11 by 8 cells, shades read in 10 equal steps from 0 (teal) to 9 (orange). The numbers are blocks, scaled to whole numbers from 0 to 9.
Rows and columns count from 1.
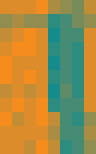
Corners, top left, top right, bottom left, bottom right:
8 7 8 5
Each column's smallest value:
5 6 5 5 0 1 1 5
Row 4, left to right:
8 9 9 8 1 2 1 8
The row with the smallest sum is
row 2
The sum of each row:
55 33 44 46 44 46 42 47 48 48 47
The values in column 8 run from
5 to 8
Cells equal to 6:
4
